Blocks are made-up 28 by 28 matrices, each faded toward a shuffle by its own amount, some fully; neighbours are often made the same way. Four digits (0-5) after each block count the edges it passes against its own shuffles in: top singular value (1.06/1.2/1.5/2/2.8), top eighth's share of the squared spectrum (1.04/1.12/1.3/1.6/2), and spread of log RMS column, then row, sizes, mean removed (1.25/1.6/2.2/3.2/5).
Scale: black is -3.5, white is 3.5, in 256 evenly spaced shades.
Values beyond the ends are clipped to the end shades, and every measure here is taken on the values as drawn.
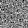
0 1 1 0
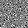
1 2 0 1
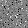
0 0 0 0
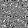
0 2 1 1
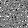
0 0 0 0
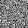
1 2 0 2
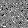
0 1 0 0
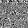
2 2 0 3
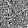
1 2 1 0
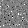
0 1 0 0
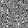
1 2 3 0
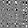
3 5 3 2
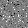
1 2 0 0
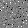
0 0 0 0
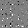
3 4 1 1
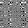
3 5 2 2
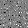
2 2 0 0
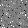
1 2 0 0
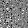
2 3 2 0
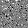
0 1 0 0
